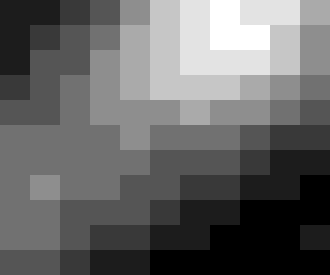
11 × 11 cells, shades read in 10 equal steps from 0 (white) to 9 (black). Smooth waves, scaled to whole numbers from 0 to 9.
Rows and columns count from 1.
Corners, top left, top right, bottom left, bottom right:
8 3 6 9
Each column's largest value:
8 8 7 8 8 9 9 9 9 9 9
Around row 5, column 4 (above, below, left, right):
4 5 5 4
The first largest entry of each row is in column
1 1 1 1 1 10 10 11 9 8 6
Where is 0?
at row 1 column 8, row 2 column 8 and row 2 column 9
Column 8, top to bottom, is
0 0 1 2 4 5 6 7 8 9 9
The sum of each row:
41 38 38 43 51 59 66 70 78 81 89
